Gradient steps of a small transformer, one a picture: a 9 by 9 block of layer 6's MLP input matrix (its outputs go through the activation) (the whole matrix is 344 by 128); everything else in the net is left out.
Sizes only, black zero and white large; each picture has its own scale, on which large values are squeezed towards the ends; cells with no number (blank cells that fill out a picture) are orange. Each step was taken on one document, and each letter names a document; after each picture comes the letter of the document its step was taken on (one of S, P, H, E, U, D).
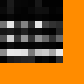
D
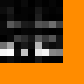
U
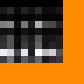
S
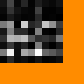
U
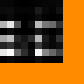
U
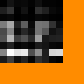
D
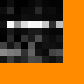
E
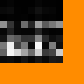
U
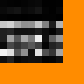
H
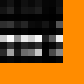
H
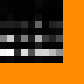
D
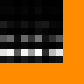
S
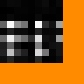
U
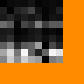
S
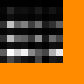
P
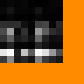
D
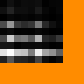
P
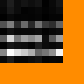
P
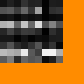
S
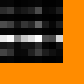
H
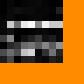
E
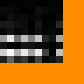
P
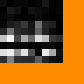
D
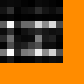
E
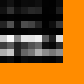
H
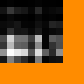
P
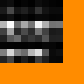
D
